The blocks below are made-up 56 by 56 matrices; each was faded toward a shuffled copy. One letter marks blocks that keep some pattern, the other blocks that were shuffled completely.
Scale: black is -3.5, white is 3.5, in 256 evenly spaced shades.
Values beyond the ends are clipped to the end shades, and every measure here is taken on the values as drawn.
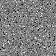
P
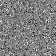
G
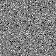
P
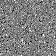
G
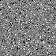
P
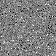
G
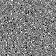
P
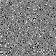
P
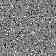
G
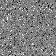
P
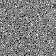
P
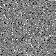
P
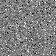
G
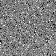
G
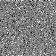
P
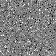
P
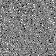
P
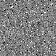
P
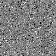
P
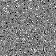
P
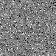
P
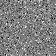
G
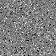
P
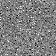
P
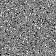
G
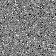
G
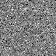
G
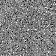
P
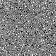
G
